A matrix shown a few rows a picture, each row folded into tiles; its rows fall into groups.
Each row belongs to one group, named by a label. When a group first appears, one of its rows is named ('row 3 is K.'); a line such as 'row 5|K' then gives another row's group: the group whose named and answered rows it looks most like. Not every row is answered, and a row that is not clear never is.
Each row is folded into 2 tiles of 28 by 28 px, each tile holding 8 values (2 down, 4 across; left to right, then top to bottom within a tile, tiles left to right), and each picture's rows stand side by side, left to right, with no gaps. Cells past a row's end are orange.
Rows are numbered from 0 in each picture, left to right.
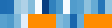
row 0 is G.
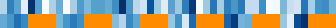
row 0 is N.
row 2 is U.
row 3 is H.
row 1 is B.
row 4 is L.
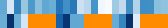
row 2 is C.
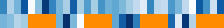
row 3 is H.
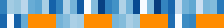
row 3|H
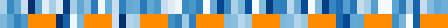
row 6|L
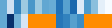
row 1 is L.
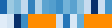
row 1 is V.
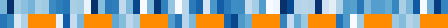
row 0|G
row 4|L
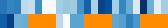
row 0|L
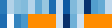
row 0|H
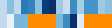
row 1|C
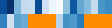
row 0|U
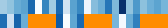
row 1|H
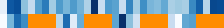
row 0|U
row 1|V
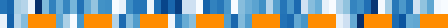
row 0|V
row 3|V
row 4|B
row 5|L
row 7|L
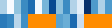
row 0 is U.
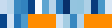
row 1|U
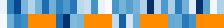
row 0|U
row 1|L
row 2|V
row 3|N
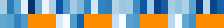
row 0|N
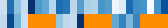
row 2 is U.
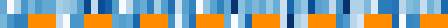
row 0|B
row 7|H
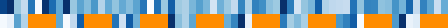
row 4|C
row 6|C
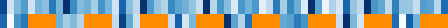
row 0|H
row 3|V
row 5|N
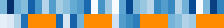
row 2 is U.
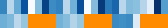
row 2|G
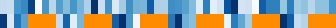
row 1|V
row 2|C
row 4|V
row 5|G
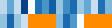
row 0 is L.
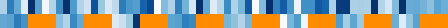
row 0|N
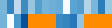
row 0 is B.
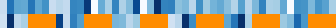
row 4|C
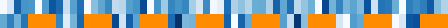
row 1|H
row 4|H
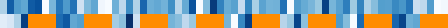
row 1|L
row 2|C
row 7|L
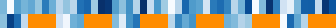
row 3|U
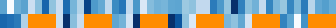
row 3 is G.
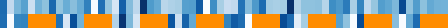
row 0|H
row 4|C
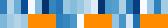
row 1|G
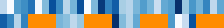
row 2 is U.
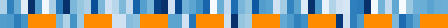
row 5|N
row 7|B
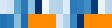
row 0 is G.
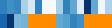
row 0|L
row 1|N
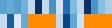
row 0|V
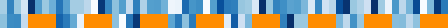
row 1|G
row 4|V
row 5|L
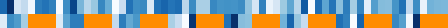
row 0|V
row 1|U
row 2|U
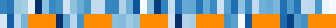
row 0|V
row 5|L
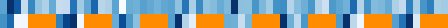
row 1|C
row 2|B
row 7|C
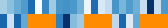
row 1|L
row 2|V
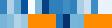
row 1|L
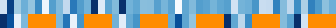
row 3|B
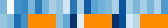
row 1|C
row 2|G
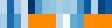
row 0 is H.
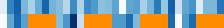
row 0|U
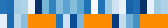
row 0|V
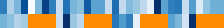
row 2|G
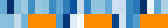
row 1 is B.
